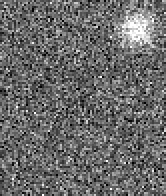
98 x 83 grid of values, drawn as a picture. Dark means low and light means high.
On average the colour sits 40% of the way up the scale. The ninth with the highest average is the top right. A single bump stands in the top right. No regular stripes run through it.
